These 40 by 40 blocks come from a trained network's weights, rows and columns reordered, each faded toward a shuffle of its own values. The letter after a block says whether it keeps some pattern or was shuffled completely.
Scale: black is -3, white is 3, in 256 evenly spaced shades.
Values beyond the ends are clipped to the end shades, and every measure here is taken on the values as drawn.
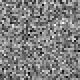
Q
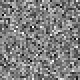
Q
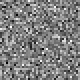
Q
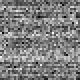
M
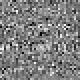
M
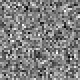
M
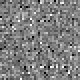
M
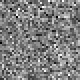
M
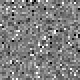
Q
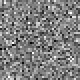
Q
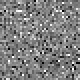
Q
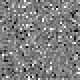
Q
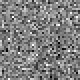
Q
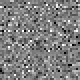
M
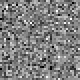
M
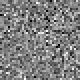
M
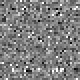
M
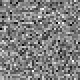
M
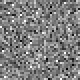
Q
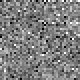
M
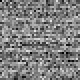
M
